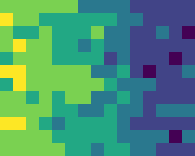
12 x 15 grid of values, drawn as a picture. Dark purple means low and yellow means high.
No regular stripes run through it. There is an overall slope up to the left. The values spread evenly over their range.
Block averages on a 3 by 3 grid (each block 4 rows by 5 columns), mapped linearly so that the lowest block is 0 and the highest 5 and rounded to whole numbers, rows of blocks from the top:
530 / 530 / 531
